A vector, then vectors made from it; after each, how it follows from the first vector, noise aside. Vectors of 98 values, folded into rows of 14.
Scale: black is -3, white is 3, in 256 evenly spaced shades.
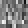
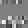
partly zeroed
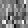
sign-scrambled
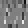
partly zeroed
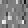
partly zeroed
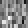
sign-scrambled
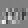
partly zeroed
